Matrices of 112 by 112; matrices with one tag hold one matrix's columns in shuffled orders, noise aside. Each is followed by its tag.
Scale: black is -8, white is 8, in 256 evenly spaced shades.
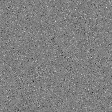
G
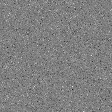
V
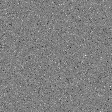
V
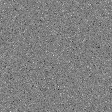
V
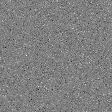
V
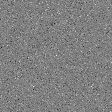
V
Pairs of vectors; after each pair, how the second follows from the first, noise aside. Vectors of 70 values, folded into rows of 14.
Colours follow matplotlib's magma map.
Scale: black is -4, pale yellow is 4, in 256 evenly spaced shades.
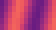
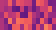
shuffled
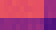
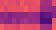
wrapped around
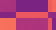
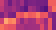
copied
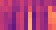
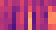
copied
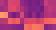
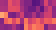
copied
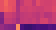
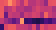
wrapped around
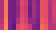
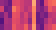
wrapped around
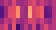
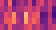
wrapped around
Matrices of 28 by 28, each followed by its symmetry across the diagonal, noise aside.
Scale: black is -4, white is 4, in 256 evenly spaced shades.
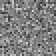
antisymmetric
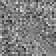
antisymmetric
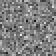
antisymmetric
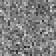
neither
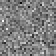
antisymmetric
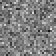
neither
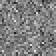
neither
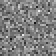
antisymmetric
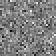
antisymmetric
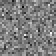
neither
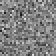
neither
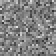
neither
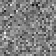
antisymmetric
